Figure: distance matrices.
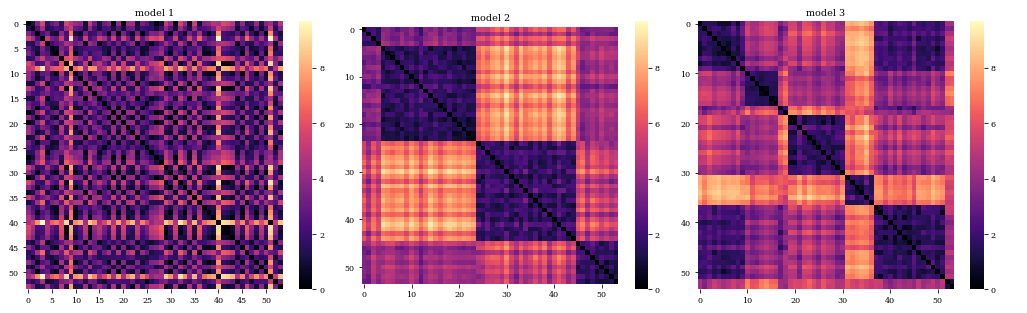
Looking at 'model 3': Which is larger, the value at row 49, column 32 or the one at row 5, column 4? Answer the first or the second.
the first
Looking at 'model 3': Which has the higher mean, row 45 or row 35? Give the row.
35
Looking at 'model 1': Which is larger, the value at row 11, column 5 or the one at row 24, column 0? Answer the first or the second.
the second
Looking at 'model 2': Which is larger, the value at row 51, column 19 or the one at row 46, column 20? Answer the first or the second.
the first
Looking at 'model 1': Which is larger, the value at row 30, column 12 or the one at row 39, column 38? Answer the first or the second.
the first
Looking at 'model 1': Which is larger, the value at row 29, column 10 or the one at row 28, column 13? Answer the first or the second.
the second
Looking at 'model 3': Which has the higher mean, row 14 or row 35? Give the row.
35
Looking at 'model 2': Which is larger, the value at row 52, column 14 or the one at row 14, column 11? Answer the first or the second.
the first
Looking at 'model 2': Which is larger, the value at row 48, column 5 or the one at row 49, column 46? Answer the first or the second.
the first
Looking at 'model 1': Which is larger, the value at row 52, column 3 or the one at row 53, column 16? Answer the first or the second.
the first
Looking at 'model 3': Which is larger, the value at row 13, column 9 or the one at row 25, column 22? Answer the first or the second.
the first
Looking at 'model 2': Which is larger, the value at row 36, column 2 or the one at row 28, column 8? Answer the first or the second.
the second
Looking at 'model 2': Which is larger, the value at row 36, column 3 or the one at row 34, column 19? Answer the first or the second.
the second
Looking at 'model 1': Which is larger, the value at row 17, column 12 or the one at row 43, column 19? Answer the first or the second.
the first
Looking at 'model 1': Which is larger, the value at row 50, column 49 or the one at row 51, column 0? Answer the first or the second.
the second
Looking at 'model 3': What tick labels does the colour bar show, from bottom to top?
0, 2, 4, 6, 8
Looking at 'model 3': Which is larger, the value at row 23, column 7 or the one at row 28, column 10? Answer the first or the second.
the first
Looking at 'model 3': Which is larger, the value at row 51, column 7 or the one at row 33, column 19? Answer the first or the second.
the second
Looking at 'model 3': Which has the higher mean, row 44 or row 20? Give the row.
20
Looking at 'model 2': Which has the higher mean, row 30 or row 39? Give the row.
30
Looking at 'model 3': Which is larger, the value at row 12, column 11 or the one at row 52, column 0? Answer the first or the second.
the second
